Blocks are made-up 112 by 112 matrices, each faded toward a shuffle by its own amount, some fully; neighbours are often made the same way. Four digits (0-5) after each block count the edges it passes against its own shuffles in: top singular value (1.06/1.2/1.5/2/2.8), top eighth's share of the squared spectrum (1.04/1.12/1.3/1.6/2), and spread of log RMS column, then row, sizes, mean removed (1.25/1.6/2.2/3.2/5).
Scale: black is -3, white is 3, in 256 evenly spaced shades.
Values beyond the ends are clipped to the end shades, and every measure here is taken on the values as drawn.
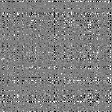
3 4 4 4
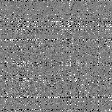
3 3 3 4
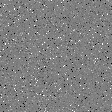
0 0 0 0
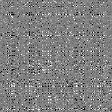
5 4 3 3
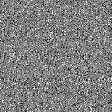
4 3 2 2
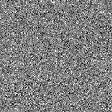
4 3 1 1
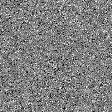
3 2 0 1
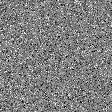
1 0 0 0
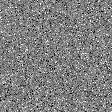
1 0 0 0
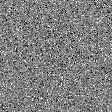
2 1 0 0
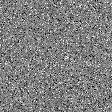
1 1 0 0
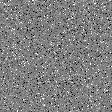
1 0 0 0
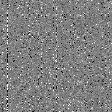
4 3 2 1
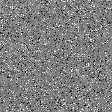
2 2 1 0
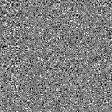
4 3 2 2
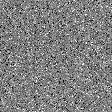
2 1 0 0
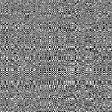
5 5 4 4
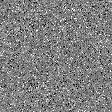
2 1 0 0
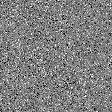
3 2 1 0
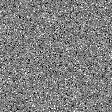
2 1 0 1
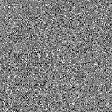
4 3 2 2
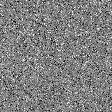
0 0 0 0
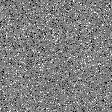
2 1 0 0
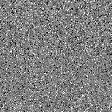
3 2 1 1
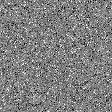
2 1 0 0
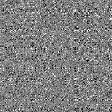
4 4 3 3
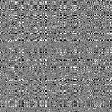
5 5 3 4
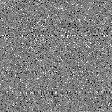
4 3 1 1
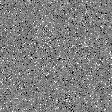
3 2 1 1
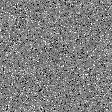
0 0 0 0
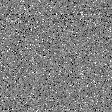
1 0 0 1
